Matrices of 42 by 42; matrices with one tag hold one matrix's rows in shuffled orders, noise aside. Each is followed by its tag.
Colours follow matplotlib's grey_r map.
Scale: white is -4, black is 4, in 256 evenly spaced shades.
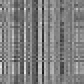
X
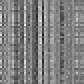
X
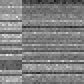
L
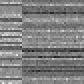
L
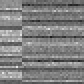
L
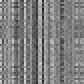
X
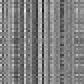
X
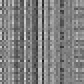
X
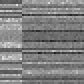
L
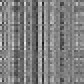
X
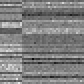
L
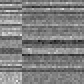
L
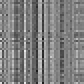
X
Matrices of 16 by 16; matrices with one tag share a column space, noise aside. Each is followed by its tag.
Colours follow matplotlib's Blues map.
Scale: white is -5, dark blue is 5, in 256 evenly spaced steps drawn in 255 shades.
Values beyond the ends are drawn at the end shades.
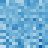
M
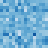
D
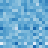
M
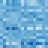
M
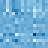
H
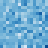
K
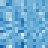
K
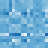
H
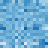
M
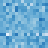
D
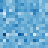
H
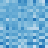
M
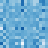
M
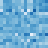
H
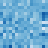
K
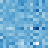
M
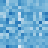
K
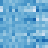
D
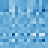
H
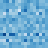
H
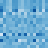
H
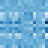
K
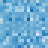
D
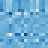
H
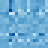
H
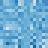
M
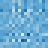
H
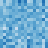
M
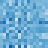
K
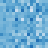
D
